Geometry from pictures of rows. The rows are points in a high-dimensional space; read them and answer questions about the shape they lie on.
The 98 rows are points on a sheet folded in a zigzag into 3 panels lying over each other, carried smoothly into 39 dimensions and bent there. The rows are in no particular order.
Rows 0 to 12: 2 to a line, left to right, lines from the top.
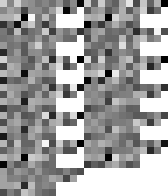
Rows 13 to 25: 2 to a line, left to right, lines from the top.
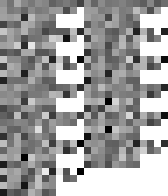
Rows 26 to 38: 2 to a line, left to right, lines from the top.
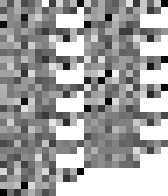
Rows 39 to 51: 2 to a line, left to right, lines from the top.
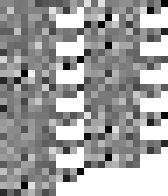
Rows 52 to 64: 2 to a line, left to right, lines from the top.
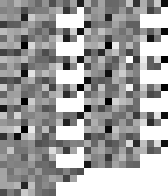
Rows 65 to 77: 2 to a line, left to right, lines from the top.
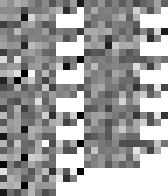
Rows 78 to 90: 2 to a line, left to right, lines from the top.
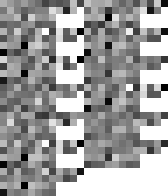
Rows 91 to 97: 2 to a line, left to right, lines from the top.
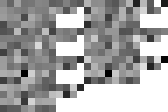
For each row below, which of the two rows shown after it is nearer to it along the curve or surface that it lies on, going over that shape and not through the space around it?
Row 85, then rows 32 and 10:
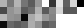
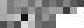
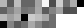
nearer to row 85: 10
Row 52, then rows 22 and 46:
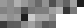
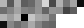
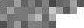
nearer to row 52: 46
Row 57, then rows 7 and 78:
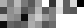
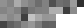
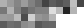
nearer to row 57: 7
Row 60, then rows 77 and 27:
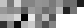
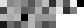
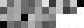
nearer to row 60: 27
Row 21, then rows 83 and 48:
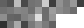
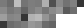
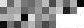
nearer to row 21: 83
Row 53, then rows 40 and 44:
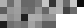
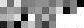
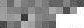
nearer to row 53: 40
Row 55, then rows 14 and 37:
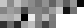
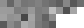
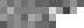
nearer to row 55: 37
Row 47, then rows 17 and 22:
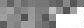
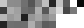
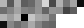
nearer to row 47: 22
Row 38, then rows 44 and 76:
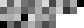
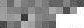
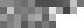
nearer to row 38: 44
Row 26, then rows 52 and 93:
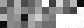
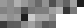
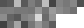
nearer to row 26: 93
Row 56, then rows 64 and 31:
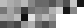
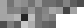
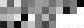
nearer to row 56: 31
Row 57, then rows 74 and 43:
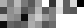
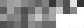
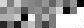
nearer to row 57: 43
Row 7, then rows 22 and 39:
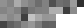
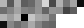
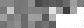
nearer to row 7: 39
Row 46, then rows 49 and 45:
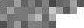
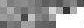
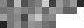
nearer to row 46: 49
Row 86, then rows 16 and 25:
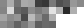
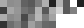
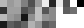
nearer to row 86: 16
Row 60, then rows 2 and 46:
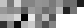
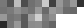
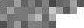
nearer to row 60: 2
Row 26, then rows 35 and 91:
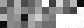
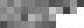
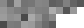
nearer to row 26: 91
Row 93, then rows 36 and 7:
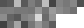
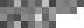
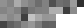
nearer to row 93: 36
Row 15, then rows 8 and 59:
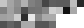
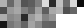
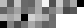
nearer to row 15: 8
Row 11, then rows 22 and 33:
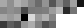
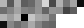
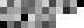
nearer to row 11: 33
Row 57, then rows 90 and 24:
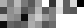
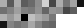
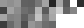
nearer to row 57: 90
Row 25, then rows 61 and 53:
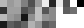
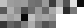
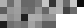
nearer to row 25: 61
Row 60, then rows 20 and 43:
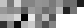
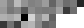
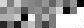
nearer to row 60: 20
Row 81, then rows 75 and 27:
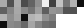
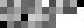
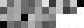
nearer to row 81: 75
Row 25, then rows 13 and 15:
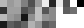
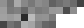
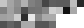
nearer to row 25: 15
